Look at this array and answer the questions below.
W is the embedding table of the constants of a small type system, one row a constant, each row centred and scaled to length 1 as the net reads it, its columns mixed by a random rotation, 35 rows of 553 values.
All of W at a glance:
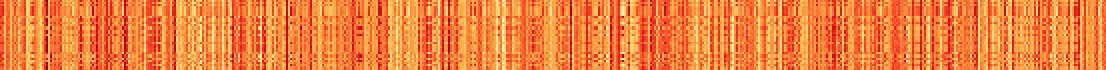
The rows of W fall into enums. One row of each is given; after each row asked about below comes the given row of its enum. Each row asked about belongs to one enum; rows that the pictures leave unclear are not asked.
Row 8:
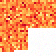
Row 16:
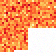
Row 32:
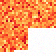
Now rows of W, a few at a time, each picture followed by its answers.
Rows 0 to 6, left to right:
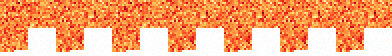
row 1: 32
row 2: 16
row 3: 32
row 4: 32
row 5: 32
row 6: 32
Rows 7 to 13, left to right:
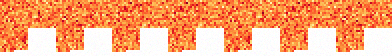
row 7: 32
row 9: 16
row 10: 16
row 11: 32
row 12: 16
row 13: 8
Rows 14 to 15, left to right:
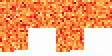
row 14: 8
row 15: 16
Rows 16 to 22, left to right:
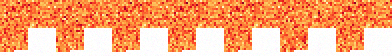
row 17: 8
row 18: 16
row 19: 16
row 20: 16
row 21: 32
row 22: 16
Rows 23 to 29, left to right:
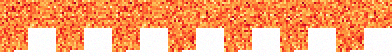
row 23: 16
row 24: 16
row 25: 16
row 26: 32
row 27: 8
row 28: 8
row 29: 32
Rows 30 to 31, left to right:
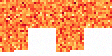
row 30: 8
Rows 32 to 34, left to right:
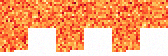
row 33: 16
